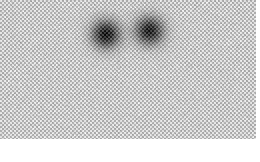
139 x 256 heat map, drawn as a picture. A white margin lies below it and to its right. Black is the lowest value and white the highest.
Ninth with the lowest average: top middle. Lone odd cells: none. Dips: two. Mirror symmetry: none.
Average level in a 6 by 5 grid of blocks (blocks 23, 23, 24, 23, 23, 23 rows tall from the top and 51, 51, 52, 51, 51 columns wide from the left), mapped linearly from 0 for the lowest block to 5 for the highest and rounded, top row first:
55455 / 54045 / 55455 / 55555 / 55555 / 55555
